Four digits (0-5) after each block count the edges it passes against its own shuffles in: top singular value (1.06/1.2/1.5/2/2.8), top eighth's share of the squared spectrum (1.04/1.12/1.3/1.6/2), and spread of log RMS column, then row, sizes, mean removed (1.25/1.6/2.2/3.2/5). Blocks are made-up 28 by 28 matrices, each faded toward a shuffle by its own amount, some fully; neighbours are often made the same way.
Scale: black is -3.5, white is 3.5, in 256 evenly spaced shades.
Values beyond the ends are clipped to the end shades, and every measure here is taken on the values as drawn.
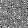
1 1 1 0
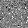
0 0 1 0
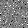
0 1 0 0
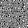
1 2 0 0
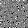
1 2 1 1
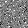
0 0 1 0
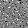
0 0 0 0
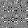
4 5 1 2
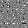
2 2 0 1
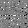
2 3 0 1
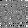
3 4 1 2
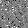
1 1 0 0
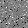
0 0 0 0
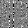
2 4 2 0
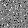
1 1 0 0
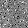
0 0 0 0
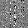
2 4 3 0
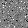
0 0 0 0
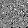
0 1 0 1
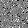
0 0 0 0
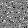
0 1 0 1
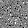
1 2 0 0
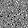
0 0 1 0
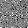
2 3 1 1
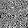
1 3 1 2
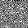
1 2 0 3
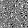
3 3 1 1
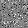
1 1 0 0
